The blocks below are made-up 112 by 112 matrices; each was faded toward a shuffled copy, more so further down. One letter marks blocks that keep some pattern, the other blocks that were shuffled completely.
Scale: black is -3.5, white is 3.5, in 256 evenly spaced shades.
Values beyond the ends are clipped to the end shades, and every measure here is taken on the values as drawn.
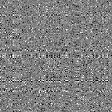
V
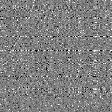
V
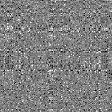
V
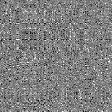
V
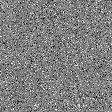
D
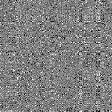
V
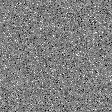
D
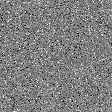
D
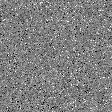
D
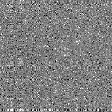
V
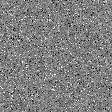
D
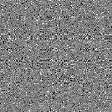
V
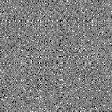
V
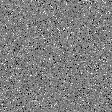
D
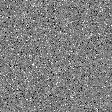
D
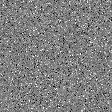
D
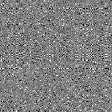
V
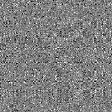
V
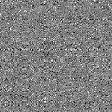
V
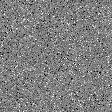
D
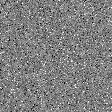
D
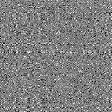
V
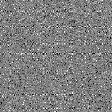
V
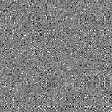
V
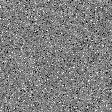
D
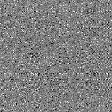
V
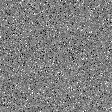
D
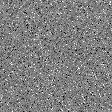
D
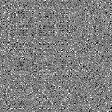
V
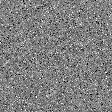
D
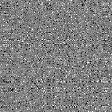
V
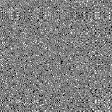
V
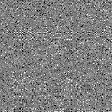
V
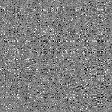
V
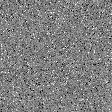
D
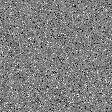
D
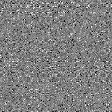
V
